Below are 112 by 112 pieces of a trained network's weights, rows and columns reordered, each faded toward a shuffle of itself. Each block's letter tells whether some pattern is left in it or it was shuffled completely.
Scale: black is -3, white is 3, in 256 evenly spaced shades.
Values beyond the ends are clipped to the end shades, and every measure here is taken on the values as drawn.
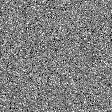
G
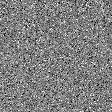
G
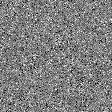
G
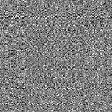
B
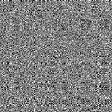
B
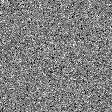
G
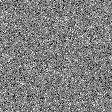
G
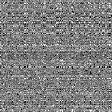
B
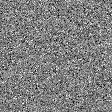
G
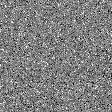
G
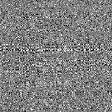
B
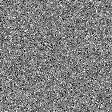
G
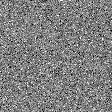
G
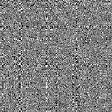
B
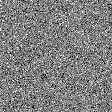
G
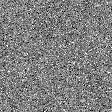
G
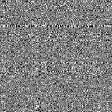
B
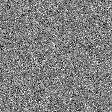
G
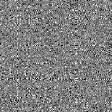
B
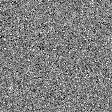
G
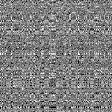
B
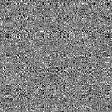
B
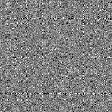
B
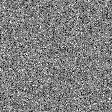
G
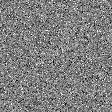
G
